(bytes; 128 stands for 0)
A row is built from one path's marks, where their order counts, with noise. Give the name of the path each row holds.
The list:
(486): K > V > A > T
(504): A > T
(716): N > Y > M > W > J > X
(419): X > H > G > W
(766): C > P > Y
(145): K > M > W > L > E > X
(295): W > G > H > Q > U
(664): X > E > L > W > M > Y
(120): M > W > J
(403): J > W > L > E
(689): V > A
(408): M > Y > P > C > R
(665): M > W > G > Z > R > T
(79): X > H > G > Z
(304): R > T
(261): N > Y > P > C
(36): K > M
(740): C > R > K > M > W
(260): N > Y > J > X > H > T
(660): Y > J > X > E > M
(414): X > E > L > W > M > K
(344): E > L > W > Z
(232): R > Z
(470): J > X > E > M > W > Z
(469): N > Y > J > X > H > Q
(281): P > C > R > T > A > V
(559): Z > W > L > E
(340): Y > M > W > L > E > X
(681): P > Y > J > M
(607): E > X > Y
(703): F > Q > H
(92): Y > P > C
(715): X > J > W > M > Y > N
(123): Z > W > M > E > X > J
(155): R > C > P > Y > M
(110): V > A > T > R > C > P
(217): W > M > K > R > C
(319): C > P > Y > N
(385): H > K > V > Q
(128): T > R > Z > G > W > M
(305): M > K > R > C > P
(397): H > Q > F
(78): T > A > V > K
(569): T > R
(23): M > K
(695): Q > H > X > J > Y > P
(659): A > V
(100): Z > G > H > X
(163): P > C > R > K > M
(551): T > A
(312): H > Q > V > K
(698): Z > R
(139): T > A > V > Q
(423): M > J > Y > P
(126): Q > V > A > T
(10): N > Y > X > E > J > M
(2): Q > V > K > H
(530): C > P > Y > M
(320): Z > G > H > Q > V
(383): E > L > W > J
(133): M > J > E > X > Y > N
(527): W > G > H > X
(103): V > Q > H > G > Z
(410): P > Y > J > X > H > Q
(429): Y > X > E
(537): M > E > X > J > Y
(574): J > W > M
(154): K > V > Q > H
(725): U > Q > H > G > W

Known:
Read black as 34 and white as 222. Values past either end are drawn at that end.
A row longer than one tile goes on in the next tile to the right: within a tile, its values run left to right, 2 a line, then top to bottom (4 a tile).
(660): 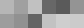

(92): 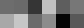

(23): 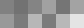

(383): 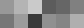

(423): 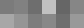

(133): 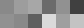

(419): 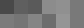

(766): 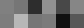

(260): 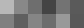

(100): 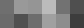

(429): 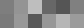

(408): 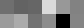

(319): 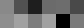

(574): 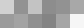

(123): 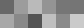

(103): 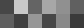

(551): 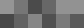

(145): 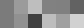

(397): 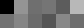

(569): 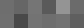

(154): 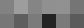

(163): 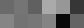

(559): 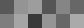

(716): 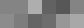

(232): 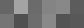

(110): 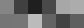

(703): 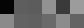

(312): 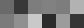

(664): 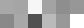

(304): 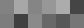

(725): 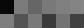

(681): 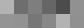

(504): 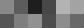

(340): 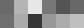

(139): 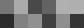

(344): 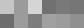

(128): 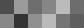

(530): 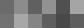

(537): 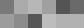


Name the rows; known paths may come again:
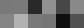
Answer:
(766)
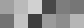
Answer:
(403)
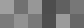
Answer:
(469)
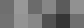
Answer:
(155)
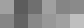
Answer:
(36)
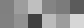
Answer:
(145)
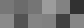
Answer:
(740)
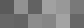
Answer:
(79)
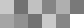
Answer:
(715)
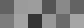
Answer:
(559)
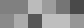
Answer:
(607)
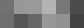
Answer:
(100)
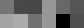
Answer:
(261)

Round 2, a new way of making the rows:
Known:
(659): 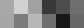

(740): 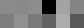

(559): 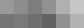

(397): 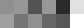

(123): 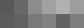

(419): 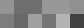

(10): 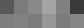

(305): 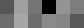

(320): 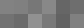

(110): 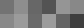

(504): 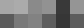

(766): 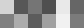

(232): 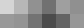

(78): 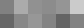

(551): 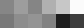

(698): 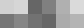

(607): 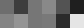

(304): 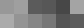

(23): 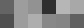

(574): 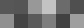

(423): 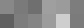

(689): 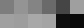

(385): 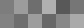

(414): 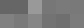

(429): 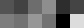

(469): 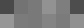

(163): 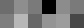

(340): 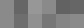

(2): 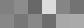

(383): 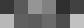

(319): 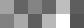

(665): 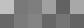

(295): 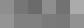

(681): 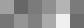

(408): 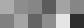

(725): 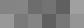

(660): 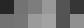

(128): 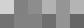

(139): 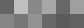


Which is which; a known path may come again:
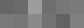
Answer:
(414)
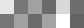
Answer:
(530)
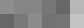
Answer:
(312)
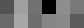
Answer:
(305)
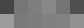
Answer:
(469)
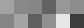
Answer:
(408)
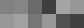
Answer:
(281)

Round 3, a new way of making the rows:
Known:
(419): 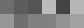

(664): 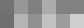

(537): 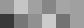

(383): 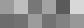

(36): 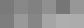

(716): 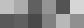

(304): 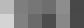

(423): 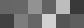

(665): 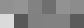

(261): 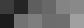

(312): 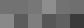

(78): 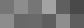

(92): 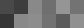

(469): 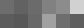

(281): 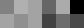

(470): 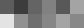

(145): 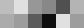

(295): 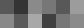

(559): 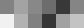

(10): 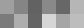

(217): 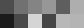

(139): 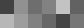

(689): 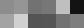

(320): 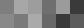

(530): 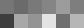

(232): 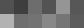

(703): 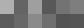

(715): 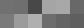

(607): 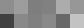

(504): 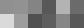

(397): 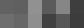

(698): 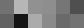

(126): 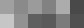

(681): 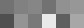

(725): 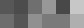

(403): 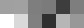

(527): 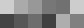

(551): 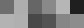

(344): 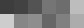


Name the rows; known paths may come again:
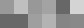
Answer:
(120)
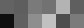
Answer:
(766)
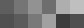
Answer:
(410)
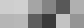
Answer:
(340)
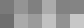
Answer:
(664)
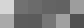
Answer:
(260)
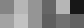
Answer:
(659)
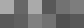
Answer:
(703)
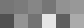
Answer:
(681)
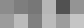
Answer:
(574)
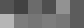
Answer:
(232)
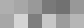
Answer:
(660)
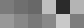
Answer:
(414)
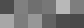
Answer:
(385)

